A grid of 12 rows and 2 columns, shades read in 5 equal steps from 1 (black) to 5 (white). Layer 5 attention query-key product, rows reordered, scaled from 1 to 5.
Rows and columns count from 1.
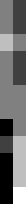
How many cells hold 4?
4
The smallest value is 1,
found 4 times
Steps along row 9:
up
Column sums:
28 37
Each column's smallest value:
1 2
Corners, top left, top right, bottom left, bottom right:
3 2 1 5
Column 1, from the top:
3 3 4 3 3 3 3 1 2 1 1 1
